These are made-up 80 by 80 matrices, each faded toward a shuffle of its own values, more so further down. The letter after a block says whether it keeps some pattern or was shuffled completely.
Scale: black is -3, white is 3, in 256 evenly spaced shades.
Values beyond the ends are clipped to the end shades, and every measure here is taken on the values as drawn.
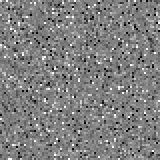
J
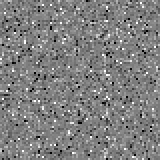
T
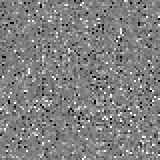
T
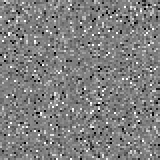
T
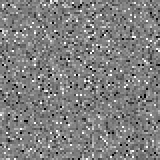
T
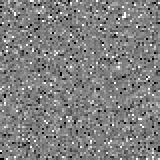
T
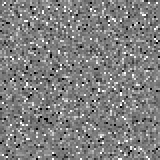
J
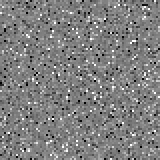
J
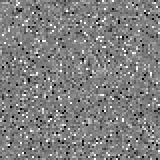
J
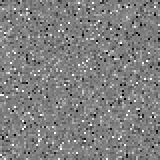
J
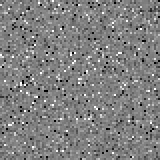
J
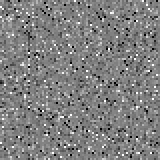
T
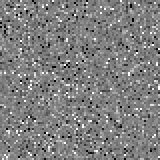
T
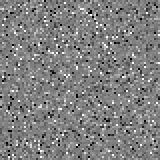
J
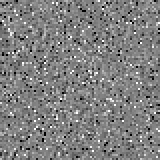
T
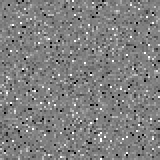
J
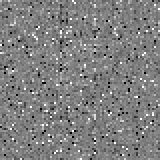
T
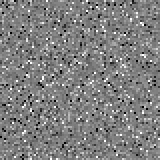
T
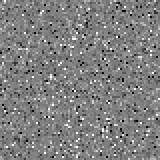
J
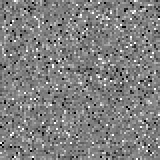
J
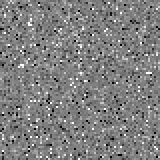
J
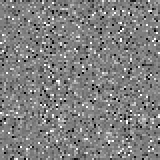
T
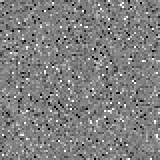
J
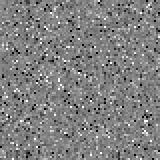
T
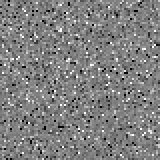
J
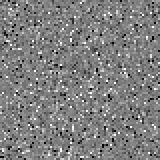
J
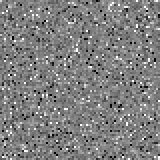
T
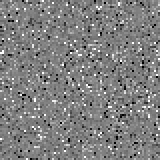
T
